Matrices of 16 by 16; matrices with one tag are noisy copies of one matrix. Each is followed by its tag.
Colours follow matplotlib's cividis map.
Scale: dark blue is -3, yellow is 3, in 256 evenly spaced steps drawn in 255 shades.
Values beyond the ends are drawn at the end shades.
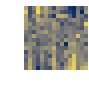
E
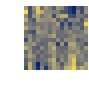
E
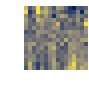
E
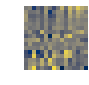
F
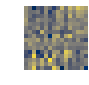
F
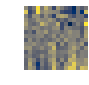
E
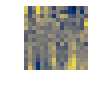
E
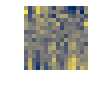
E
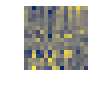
F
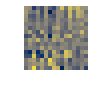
F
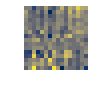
F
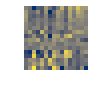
F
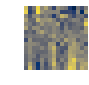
E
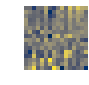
F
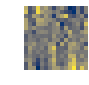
E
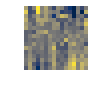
E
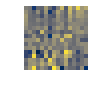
F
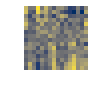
E
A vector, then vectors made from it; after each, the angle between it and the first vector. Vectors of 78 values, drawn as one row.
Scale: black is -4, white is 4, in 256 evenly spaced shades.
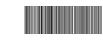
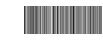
nearly opposite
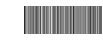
nearly opposite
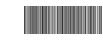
partly opposed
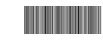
orthogonal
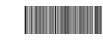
orthogonal
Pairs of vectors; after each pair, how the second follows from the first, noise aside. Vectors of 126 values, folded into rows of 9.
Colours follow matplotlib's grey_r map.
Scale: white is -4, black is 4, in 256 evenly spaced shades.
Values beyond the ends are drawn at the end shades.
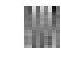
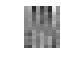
negated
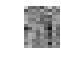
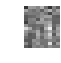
negated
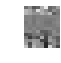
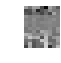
negated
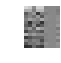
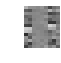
wrapped around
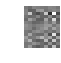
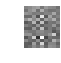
wrapped around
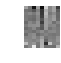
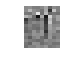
wrapped around
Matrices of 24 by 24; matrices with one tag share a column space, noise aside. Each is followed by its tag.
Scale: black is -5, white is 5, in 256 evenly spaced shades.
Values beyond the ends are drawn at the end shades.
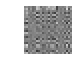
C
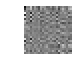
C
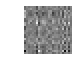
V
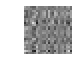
V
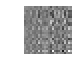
V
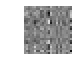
V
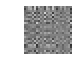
C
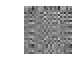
C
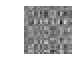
V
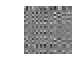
C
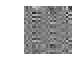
C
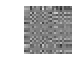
C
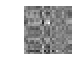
V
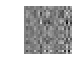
V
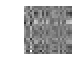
V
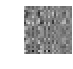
V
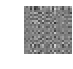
C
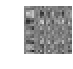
V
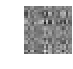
V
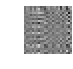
C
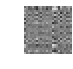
C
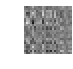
V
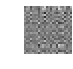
C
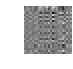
C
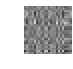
V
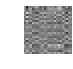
C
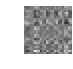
V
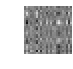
V
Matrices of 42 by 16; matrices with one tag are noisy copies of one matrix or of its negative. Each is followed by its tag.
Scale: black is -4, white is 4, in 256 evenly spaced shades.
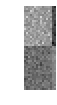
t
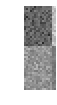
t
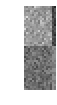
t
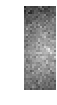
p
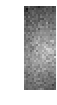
p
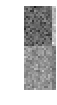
t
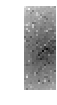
p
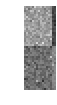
t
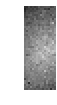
p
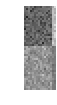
t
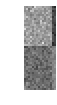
t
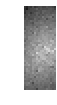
p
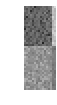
t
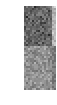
t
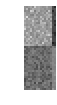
t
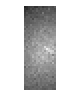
p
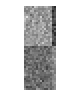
t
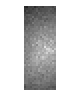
p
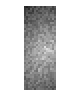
p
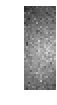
p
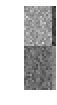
t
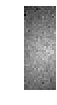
p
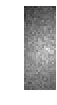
p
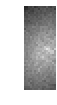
p
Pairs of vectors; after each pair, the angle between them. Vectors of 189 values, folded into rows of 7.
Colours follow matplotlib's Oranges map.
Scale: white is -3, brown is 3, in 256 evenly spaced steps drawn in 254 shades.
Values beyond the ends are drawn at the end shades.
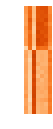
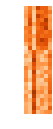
nearly parallel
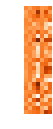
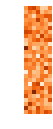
partly aligned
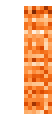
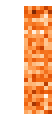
nearly parallel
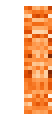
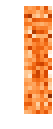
nearly opposite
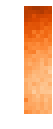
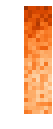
nearly parallel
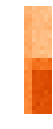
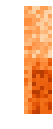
nearly parallel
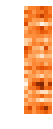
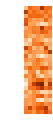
nearly parallel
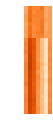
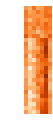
nearly opposite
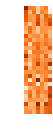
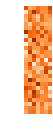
partly opposed
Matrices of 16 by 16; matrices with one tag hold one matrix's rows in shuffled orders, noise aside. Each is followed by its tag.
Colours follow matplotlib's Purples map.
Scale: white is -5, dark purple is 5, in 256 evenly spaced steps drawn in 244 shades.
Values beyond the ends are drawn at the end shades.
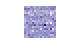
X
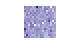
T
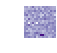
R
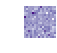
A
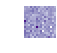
T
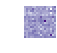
X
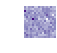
A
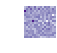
A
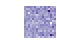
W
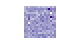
W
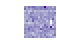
X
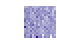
T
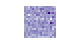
W
